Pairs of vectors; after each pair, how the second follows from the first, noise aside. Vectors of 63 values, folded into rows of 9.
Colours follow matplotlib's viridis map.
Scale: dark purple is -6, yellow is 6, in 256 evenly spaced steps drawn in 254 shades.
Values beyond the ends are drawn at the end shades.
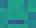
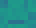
shrunk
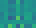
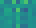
reversed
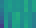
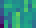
scaled up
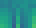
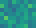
shuffled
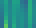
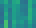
copied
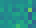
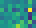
scaled up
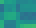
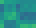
copied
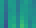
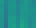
shrunk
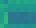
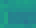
shrunk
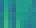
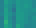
shrunk
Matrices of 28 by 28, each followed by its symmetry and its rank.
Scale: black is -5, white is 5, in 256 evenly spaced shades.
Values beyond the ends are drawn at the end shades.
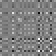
symmetric, rank two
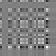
symmetric, rank one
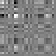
symmetric, rank two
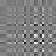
symmetric, rank one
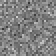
symmetric, full rank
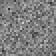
symmetric, full rank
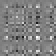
symmetric, rank two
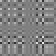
symmetric, rank one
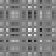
symmetric, rank one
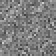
symmetric, full rank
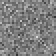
symmetric, full rank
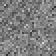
symmetric, full rank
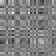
symmetric, rank two
